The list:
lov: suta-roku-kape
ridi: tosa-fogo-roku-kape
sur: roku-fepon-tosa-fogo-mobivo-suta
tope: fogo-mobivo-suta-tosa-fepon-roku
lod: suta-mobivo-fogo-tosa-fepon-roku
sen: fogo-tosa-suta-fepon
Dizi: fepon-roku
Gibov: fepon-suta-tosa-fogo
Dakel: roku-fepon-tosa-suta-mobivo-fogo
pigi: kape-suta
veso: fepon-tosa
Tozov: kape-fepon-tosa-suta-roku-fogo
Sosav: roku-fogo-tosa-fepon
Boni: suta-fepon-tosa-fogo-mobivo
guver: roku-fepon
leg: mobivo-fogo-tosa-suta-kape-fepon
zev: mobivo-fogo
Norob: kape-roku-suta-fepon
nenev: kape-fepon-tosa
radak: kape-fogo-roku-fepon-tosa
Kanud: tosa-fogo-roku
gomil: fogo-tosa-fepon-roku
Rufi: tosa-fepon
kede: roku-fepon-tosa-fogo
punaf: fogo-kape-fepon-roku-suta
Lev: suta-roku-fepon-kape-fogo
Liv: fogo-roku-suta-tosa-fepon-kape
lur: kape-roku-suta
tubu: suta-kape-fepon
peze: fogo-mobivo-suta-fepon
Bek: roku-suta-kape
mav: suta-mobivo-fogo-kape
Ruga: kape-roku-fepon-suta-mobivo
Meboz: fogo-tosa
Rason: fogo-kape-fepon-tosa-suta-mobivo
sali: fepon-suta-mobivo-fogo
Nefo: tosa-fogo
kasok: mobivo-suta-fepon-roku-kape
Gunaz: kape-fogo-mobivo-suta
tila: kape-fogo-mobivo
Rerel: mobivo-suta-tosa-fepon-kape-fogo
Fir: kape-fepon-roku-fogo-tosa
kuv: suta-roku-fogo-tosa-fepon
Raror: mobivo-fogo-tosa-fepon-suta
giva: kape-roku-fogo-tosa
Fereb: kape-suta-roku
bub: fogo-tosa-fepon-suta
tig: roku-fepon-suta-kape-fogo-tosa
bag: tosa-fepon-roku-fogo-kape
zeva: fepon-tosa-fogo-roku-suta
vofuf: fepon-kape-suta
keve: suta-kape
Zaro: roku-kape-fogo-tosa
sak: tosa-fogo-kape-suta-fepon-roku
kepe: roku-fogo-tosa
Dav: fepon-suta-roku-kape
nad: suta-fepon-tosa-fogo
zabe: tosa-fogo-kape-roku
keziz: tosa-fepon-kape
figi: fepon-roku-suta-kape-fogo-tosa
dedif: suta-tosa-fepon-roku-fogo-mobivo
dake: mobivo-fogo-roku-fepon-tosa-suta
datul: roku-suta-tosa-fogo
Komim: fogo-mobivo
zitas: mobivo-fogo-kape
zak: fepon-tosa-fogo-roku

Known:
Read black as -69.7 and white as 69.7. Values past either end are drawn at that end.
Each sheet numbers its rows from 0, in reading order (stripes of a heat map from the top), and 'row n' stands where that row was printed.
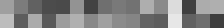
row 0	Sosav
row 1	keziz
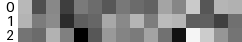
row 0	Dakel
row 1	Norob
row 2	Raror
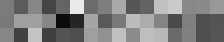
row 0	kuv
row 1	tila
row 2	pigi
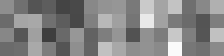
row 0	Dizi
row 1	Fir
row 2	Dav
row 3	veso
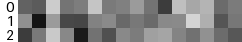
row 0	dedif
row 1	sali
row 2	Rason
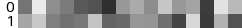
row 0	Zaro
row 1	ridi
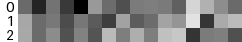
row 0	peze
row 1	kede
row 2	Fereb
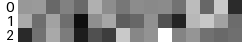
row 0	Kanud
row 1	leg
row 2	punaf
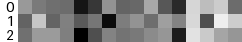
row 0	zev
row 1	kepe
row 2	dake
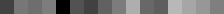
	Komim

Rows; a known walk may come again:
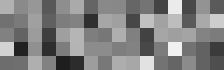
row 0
bag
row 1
tig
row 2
keve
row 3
Rufi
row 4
Gunaz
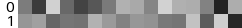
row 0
vofuf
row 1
Kanud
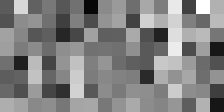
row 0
kepe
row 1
figi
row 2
zev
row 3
Nefo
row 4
nad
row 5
dedif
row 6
sen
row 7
zabe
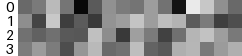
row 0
Raror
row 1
pigi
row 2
mav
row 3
lov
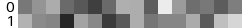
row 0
Fir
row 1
Bek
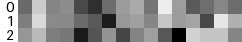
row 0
radak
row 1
Zaro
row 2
zitas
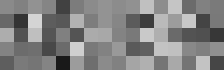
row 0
zak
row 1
Boni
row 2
Tozov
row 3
kuv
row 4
gomil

